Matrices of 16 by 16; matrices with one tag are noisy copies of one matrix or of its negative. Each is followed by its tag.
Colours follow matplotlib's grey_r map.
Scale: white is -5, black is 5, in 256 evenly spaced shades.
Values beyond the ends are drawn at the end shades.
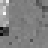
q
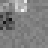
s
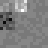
s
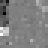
q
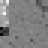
q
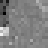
q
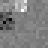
s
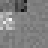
s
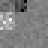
s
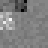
s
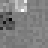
s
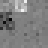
s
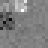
s
